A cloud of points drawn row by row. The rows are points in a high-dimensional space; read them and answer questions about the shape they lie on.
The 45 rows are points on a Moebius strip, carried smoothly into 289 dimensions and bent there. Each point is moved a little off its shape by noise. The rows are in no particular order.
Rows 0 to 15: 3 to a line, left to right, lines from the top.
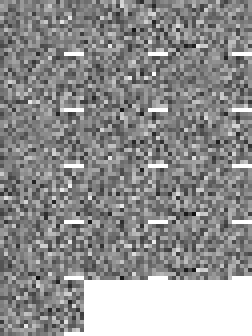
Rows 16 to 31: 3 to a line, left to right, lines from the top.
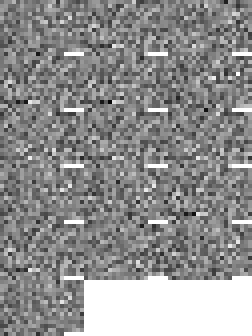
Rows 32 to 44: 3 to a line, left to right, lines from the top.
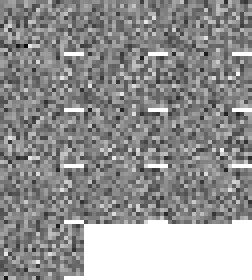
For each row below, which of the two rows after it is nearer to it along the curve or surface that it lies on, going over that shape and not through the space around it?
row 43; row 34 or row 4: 4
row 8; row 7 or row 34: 7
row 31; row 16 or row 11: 16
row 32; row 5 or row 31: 5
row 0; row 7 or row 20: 7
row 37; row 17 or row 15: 15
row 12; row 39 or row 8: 8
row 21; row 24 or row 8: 8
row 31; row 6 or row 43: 43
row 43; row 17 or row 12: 12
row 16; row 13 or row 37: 37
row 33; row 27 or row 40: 40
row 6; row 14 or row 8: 8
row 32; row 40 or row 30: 40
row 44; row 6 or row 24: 24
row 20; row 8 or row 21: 21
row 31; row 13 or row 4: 4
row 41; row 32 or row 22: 22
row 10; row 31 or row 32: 32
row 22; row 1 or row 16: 1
